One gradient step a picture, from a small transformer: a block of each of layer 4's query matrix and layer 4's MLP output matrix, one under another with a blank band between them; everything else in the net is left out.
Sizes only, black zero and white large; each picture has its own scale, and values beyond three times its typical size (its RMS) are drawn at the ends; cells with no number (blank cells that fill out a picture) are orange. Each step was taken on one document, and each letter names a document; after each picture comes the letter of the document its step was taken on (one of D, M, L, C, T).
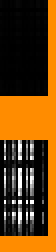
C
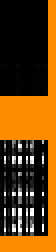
C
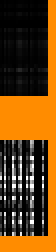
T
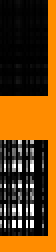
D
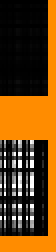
D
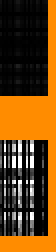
D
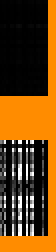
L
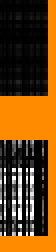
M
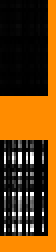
C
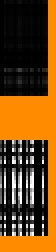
T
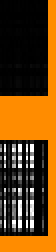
D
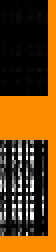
L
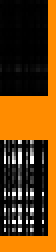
C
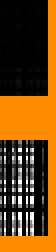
L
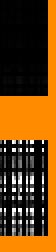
T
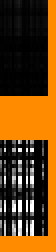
M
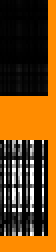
T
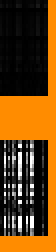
C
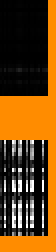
T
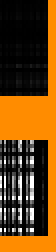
D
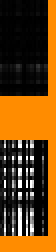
C
